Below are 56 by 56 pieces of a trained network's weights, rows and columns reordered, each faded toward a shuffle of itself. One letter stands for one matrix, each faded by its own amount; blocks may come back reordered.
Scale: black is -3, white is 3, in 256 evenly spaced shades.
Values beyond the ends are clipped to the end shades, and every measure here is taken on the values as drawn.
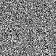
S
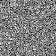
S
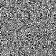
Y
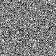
S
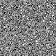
Y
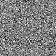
Y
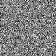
Y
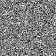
S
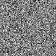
S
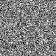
Y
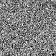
Y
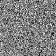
S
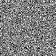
Y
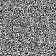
S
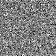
Y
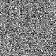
S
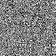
Y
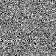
Y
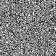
S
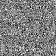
Y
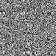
Y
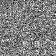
Y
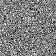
Y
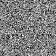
Y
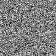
S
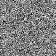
S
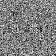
S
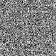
Y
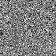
S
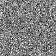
Y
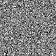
S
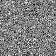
Y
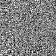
S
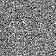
S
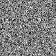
Y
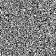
S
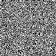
S
